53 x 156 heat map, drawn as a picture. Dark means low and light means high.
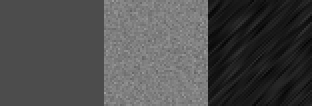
It is made of 1 by 3 panels. Panel 1,1: low, flat. Panel 1,2: middling, fine-grained, faint in contrast. Panel 1,3: very low, slanting up to the right, faint in contrast.
